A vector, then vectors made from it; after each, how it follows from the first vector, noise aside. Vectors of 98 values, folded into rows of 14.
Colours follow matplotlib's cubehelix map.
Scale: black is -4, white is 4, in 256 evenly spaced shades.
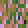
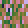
reversed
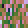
reversed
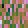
reversed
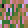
reversed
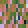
copied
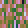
wrapped around
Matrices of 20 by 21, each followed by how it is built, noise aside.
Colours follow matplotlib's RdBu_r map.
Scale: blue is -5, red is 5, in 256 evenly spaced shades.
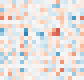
low rank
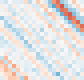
Toeplitz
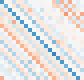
Toeplitz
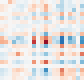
low rank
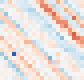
Toeplitz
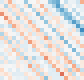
Toeplitz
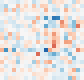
low rank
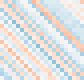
Toeplitz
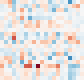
low rank
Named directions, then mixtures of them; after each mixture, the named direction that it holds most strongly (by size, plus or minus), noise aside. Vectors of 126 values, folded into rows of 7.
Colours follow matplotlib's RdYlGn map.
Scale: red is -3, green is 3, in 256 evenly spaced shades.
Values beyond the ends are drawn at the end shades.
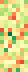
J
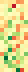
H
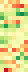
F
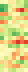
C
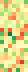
J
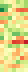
C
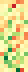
H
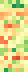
F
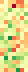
H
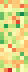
F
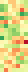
C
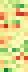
F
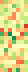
J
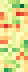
F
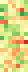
C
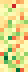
H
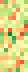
J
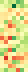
H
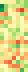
C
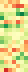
F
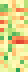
C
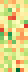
J
